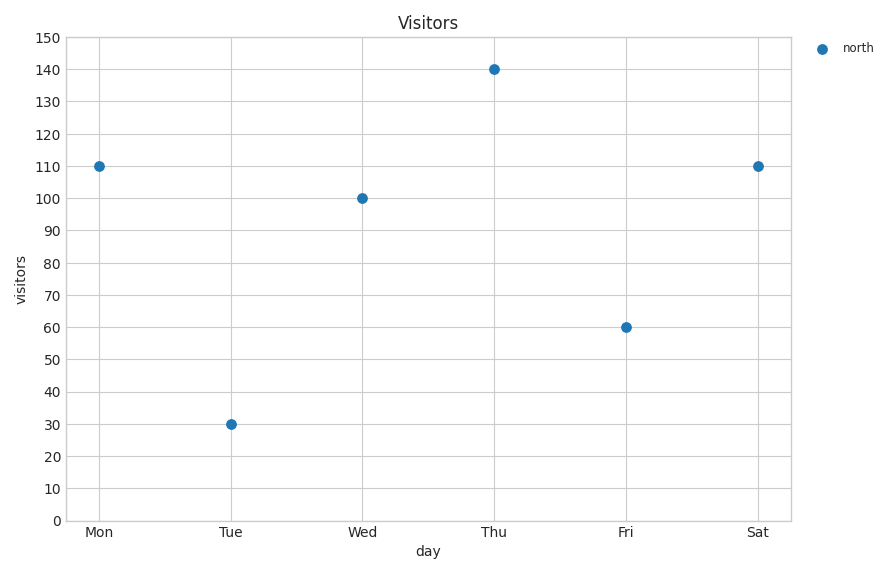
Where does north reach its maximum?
Thu
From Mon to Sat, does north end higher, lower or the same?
the same
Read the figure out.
Title: Visitors
x-axis: day, ticks Mon Tue Wed Thu Fri Sat
y-axis: visitors, ticks 0 10 20 30 40 50 60 70 80 90 100 110 120 130 140 150
Legend: north
Values:
north: 110 30 100 140 60 110
